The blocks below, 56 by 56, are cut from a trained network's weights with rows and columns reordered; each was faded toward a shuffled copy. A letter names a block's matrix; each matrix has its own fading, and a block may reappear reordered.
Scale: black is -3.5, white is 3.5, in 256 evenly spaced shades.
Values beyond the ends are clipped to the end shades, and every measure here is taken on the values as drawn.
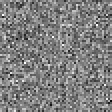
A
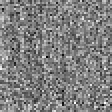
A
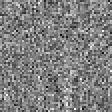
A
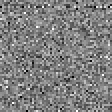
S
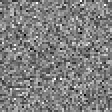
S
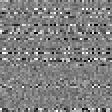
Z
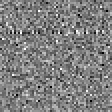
S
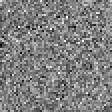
S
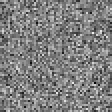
A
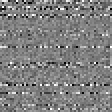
Z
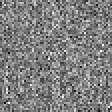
A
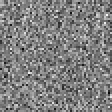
A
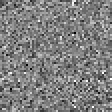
S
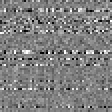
Z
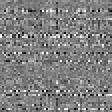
Z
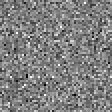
S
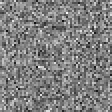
A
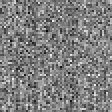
A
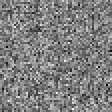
A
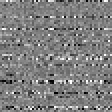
Z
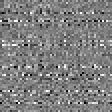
Z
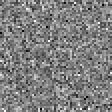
S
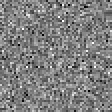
S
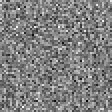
A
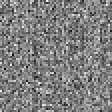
A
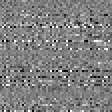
Z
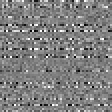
Z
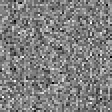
A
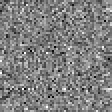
S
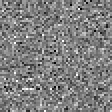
S
